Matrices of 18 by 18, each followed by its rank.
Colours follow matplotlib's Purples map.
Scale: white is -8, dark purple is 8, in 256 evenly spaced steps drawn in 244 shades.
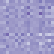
three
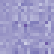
three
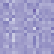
three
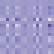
one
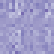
three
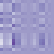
one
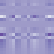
one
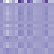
one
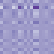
one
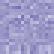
three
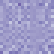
three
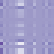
one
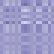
one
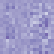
three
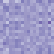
three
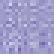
three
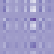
one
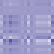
one
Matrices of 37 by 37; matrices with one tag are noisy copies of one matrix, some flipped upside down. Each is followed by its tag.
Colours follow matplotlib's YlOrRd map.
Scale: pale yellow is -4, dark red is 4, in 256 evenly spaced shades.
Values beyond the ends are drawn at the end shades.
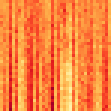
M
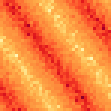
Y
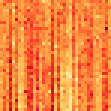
M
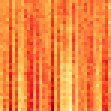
M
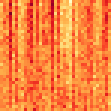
M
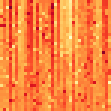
M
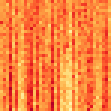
M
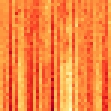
M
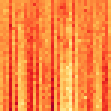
M
